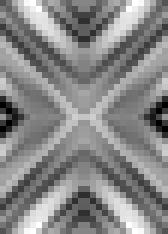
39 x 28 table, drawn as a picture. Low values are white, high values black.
Slope: none. Mirror symmetry: left to right and top to bottom. Average level on the scale: 50%. Calmest part: centre.
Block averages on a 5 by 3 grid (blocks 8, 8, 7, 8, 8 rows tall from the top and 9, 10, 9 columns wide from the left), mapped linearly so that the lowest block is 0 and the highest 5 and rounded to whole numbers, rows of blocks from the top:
131 / 232 / 505 / 232 / 131
